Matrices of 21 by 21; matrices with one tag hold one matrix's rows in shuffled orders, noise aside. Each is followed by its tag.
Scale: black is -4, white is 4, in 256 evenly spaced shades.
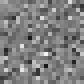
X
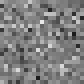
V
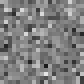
X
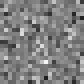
X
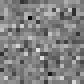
V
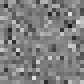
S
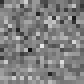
V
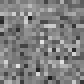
V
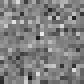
V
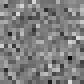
S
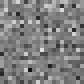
V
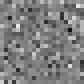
S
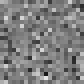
X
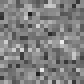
V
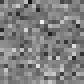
V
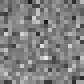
X
